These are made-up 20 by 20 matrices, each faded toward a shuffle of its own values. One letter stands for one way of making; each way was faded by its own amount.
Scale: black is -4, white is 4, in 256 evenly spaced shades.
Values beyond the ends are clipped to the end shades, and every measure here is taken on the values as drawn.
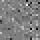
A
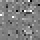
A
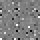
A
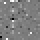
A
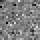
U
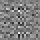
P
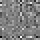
P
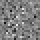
U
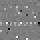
A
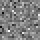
U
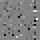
A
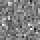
U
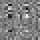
P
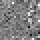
U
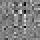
P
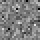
U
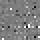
A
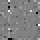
A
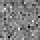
U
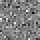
U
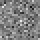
U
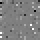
A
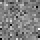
U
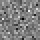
U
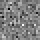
U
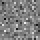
U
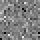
U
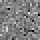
U
